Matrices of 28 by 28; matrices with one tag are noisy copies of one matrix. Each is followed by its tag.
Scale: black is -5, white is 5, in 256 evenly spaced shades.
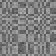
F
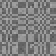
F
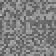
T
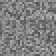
T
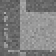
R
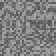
T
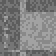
R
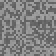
T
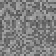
T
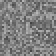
T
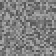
T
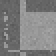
R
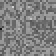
T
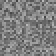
T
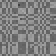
F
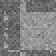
R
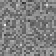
T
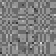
F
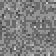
T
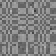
F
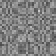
F
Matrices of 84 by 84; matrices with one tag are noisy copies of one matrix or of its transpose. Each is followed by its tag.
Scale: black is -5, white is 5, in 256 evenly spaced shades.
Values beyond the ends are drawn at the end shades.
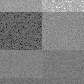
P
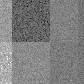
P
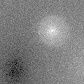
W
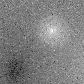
W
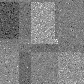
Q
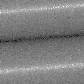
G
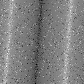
G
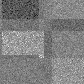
Q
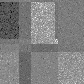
Q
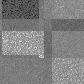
Q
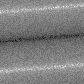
G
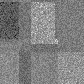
Q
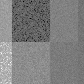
P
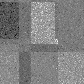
Q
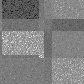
Q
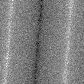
G
